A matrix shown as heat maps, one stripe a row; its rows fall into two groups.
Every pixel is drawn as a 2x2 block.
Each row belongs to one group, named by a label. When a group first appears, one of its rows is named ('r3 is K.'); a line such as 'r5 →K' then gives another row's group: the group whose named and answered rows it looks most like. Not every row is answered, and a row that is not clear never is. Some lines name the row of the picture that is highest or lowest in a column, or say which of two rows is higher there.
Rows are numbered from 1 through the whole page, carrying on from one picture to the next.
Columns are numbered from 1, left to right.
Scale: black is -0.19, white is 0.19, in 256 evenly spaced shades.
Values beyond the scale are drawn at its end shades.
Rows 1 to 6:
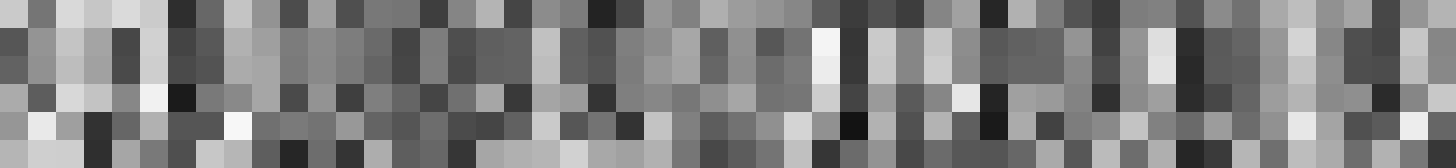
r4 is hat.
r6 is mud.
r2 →hat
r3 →hat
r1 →hat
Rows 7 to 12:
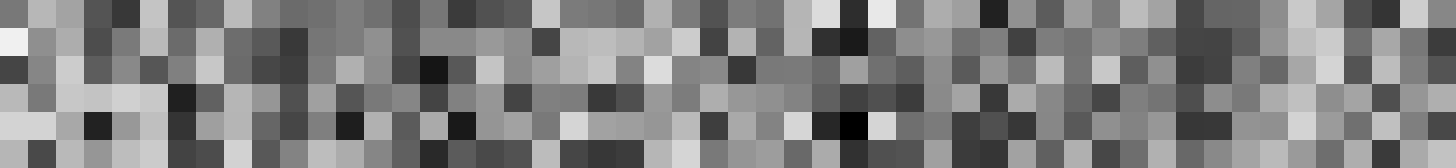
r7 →hat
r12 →hat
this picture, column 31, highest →9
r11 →mud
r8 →mud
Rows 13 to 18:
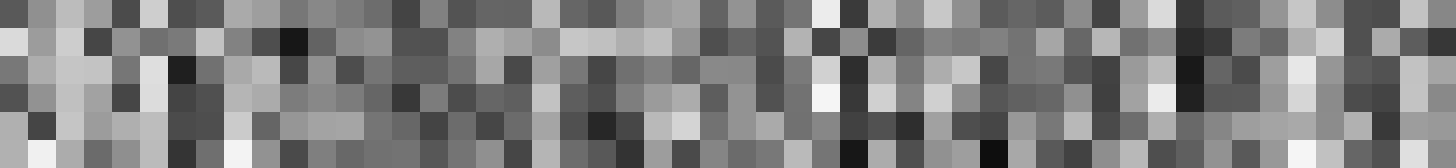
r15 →hat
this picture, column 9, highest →18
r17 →hat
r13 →hat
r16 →hat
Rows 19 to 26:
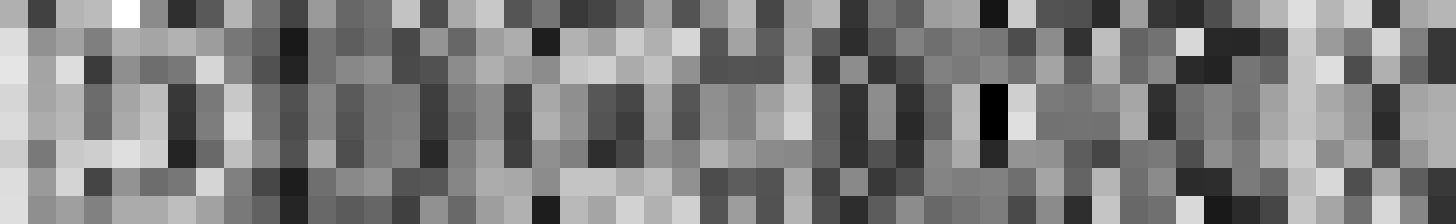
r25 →mud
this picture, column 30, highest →19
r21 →mud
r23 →hat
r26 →mud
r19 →hat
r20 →mud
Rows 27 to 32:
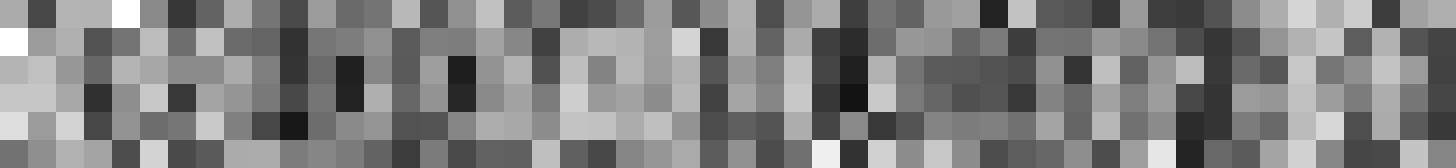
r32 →hat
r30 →mud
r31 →mud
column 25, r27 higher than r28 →No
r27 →hat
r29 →mud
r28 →mud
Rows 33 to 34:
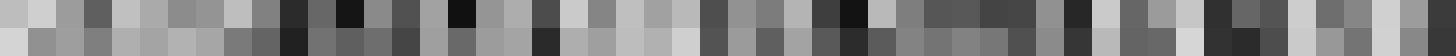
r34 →mud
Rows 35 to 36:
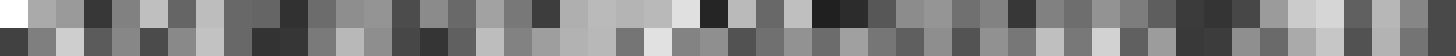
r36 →mud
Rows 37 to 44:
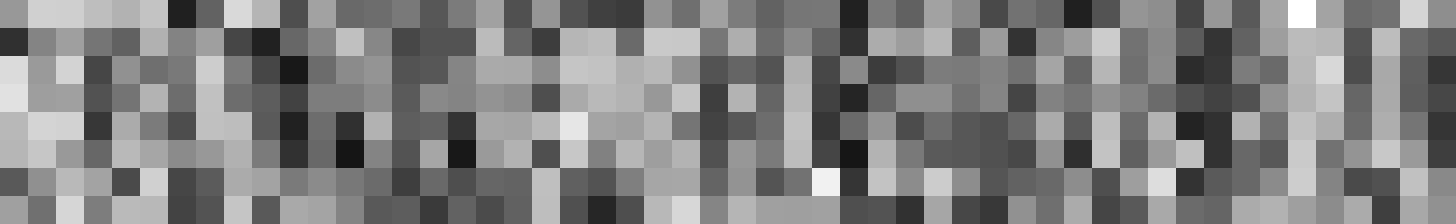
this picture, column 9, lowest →38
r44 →hat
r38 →mud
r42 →mud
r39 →mud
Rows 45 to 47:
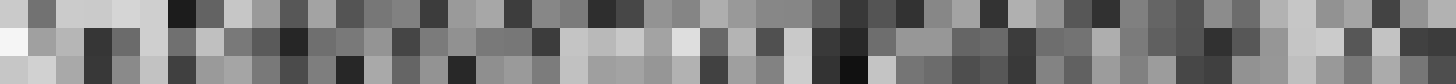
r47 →mud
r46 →mud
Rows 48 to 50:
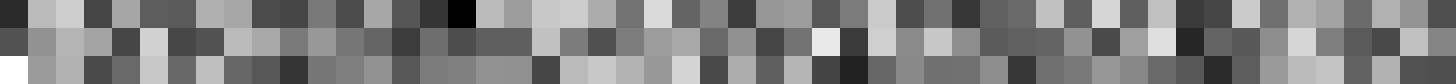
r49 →hat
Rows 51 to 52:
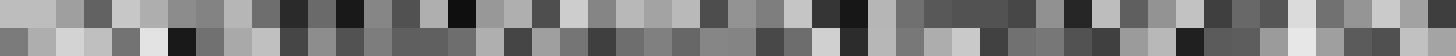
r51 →mud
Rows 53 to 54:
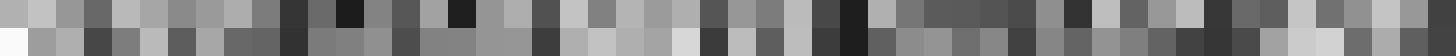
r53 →mud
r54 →mud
